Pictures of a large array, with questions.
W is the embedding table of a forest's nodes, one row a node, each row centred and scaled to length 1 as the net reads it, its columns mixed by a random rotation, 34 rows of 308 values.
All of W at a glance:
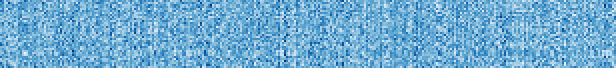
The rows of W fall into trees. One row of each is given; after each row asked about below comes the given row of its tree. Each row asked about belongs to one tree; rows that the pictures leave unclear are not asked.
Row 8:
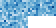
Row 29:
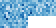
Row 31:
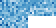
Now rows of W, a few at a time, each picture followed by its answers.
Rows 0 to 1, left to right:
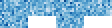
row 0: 31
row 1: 29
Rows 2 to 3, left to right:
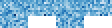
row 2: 31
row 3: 31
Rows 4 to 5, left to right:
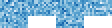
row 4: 29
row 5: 31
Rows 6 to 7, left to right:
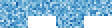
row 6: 8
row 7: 31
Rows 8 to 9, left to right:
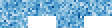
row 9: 29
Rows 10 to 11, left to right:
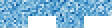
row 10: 8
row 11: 29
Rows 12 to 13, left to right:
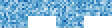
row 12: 29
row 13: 31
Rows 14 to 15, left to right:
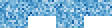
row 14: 29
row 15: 29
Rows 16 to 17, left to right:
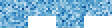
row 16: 29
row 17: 31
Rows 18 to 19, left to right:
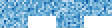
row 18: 8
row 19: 29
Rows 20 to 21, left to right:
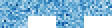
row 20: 8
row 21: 31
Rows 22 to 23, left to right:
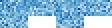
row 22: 31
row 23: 29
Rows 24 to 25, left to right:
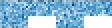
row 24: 29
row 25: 8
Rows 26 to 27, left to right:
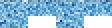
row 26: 8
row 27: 8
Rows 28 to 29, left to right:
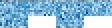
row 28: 31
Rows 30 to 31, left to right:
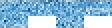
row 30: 8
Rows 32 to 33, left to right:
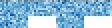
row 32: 31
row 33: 29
